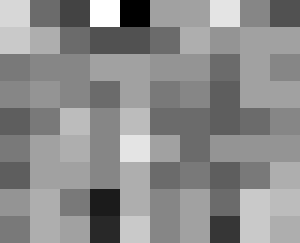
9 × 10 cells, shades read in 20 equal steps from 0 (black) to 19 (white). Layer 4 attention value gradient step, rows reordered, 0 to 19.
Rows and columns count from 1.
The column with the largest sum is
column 9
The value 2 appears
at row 8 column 4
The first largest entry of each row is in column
4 1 4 5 3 5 5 9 5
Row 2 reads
15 13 8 6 6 8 13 11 12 12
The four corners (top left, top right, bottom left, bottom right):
16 6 9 13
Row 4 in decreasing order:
12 12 12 11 10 10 10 9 8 7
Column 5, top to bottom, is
0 6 12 12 14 17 13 13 15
